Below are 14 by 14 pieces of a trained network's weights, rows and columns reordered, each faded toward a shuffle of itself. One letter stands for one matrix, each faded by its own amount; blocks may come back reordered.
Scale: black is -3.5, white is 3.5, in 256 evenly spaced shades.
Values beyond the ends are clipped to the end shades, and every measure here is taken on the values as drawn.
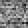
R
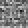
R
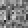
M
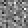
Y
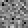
Y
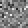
Y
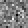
Y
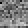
R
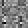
M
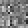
M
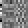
M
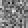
Y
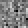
Y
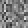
M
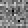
R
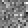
Y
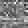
R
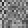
M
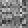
M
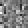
M
